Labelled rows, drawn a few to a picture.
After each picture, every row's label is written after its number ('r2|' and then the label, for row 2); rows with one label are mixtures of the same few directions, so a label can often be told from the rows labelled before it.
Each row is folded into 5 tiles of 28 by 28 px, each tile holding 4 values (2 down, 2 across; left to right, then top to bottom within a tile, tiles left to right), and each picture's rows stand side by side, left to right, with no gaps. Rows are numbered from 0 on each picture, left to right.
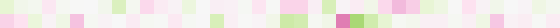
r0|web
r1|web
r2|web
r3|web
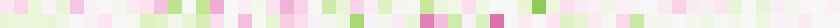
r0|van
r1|van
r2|web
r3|web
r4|web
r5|van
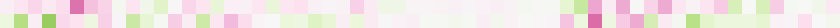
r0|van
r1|web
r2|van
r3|van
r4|van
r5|van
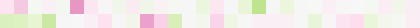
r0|van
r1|web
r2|web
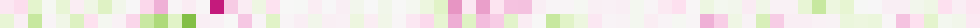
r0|van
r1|van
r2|van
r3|van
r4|web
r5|web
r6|web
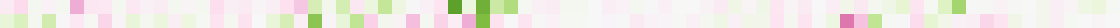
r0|van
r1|van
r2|van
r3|van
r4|web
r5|van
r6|web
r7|web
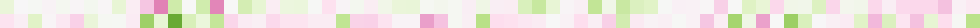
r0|web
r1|van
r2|web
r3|web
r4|van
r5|web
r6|van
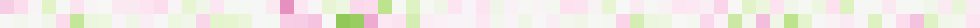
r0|web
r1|web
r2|web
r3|van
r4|web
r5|web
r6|web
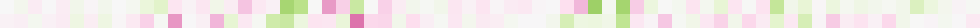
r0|van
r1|van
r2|web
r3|van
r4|van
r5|van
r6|van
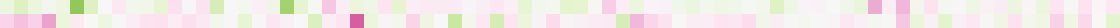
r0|van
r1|van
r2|web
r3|van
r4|web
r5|van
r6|van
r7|van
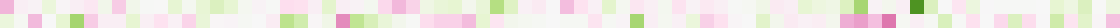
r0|web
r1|van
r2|web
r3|van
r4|web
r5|web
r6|van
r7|van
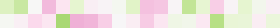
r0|web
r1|web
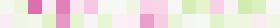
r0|van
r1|web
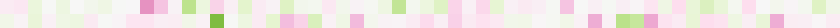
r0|van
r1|web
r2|web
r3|van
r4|web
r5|web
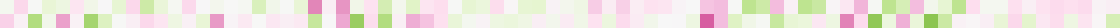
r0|web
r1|web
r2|van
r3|web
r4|van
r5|web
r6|web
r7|van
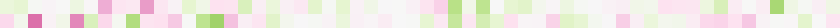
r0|van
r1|web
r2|van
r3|van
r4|web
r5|van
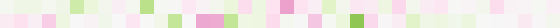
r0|van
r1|web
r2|web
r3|van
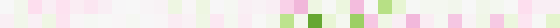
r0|van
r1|van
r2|van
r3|van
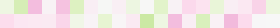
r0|van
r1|web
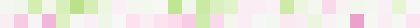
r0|van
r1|van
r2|web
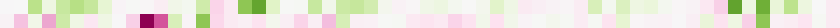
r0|van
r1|web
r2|van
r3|van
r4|van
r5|van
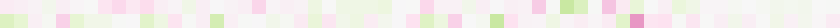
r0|web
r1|web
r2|van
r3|web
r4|web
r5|van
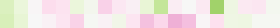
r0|web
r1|van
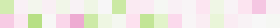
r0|web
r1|web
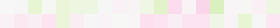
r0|van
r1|van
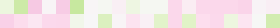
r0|van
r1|van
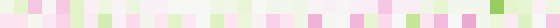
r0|van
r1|van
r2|van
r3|van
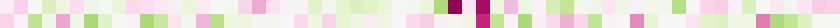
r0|web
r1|web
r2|van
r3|van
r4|web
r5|web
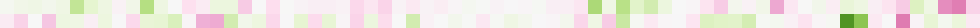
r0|van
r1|web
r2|van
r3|web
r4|van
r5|van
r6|web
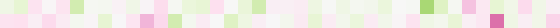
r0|van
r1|web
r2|van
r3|web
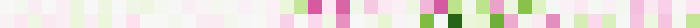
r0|van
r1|web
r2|van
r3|van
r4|van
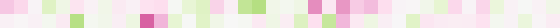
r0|web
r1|web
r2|van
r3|van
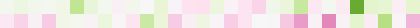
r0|van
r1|web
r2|van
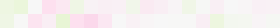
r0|web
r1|web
